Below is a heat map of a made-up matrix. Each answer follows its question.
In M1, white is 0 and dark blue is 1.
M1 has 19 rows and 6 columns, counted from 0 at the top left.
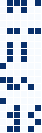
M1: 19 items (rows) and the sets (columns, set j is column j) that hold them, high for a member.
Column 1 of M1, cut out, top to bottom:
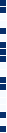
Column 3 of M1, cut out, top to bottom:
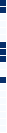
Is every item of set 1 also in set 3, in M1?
no
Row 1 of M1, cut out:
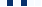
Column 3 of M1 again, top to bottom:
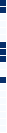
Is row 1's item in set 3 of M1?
yes
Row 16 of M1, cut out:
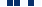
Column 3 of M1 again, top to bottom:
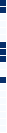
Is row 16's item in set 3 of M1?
no
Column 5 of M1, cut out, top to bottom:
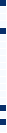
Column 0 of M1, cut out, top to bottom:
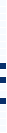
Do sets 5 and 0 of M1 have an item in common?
no
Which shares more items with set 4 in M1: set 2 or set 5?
set 2
